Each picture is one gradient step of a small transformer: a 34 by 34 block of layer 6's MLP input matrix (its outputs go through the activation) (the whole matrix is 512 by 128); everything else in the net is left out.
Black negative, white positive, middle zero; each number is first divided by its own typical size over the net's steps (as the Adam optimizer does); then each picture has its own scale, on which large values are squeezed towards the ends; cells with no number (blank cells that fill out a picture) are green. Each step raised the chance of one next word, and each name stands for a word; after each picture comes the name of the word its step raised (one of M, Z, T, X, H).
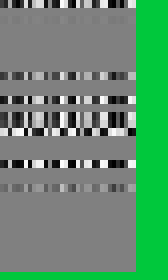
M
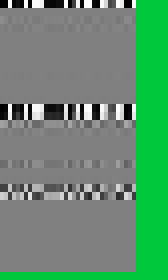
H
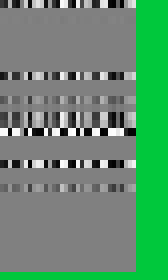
M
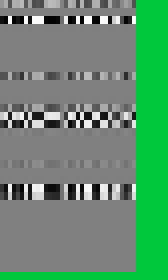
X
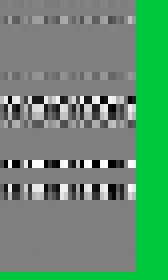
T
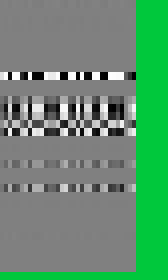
H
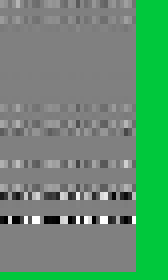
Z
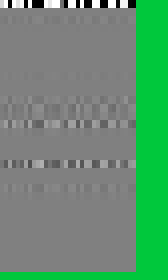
T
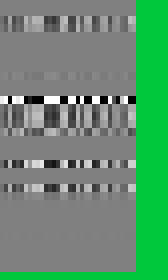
T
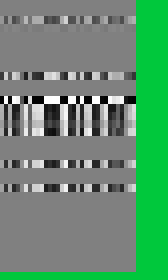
H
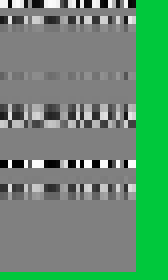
T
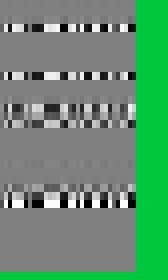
H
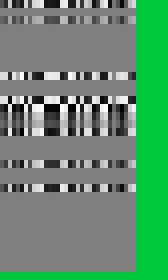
H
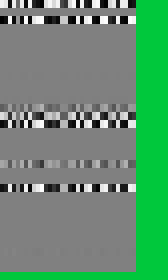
X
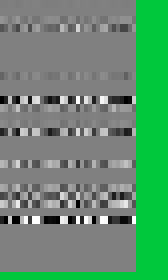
Z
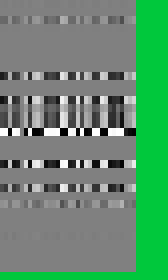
M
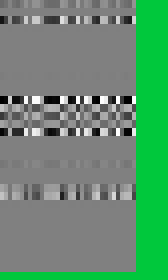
Z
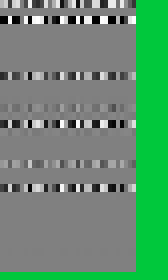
X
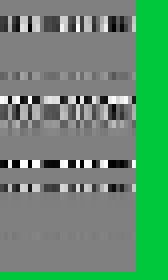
T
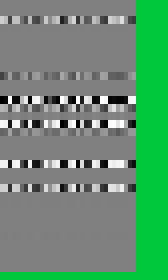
Z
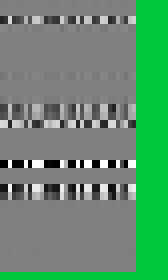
T
